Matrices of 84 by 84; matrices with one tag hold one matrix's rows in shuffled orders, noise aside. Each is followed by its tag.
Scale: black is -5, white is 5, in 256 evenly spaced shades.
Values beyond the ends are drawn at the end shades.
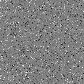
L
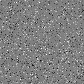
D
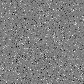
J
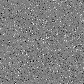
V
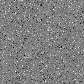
J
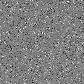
D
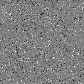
J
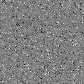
J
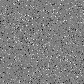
V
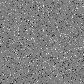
V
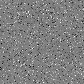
V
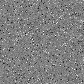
V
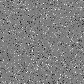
V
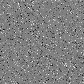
V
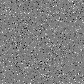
J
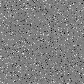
L
